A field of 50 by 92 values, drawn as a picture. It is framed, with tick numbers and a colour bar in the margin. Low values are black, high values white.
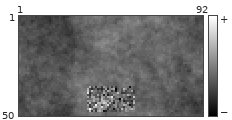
The field is mottled with small blotches. Overall the values sit about 40% of the way up the scale. The top left is the ninth with the lowest average. In the bottom middle lies a patch that is rougher than the rest. Values change most from cell to cell in the bottom middle. There are no regular stripes.
